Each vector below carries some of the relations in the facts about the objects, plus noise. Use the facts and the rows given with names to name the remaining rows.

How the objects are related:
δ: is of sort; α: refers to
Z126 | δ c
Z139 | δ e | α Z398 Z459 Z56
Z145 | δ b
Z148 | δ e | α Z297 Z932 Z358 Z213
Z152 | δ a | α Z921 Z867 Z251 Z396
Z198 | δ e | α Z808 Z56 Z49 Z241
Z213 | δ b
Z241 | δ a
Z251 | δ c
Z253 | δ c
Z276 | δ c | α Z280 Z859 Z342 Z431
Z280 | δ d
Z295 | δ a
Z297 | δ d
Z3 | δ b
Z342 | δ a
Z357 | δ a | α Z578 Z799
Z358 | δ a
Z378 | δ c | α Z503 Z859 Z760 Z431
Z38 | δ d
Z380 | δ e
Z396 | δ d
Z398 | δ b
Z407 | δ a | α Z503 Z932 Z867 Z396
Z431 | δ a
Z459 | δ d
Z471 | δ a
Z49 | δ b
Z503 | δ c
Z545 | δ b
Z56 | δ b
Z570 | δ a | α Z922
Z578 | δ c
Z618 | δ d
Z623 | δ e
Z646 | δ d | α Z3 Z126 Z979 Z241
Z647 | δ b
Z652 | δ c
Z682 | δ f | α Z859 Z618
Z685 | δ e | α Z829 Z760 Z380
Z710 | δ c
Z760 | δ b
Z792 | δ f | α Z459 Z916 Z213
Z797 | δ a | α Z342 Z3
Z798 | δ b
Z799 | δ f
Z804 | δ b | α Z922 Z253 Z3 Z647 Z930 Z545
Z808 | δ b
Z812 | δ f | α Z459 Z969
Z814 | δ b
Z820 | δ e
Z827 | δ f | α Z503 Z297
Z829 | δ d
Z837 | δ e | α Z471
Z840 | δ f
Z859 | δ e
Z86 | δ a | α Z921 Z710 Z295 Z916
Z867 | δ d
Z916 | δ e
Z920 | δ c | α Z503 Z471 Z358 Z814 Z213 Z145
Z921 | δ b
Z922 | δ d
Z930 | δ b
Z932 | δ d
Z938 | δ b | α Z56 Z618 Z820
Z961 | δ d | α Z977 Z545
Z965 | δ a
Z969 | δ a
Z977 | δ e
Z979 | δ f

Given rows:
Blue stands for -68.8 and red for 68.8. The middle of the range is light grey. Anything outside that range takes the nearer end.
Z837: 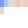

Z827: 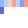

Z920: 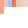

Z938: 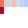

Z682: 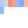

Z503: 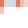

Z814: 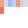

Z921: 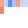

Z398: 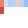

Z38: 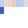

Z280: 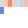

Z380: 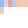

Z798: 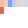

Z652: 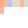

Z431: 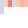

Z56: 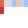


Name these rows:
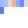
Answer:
Z812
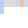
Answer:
Z965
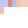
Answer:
Z859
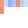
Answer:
Z213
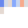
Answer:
Z977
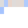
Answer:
Z969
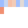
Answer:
Z198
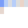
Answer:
Z623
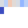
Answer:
Z459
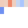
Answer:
Z618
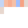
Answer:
Z797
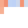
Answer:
Z253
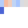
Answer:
Z922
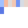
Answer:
Z961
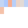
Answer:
Z820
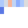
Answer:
Z979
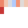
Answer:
Z760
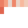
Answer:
Z378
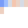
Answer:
Z148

